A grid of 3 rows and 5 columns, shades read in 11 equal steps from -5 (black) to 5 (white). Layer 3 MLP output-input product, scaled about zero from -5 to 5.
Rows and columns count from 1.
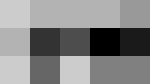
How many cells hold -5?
1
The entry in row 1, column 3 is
2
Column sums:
8 -2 3 -3 -3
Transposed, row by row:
3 2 3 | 2 -3 -1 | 2 -2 3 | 2 -5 0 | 1 -4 0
